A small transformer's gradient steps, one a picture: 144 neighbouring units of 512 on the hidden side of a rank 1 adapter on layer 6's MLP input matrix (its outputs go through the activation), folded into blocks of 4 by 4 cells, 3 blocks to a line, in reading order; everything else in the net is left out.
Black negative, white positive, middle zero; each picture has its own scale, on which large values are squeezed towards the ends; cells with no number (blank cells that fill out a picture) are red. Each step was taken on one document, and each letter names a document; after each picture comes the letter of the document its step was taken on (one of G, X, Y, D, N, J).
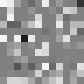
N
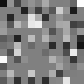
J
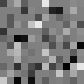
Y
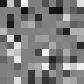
Y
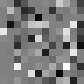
Y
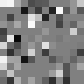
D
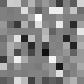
D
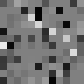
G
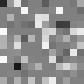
G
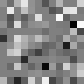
N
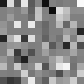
J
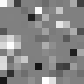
G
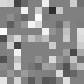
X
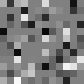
X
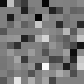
J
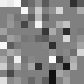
G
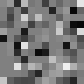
Y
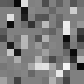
X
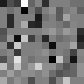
X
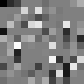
X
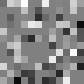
X
